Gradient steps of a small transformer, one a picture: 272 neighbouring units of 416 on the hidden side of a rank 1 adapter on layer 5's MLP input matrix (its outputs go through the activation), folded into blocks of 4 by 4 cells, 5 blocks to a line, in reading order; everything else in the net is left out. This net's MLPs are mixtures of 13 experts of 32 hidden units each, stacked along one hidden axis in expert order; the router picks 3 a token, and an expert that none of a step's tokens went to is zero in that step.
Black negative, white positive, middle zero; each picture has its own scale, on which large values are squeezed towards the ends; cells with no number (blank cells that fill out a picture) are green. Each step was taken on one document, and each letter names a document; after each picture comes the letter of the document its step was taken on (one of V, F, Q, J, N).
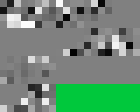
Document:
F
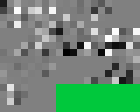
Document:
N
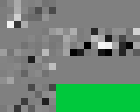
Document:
F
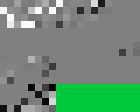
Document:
F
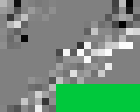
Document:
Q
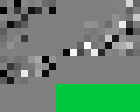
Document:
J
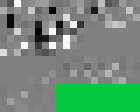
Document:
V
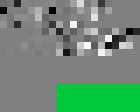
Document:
N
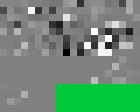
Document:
N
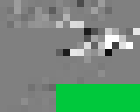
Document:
N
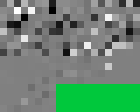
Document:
J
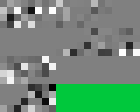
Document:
F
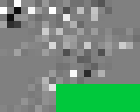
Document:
V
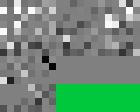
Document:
J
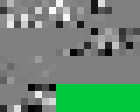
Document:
F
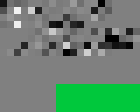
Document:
N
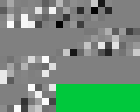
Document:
F
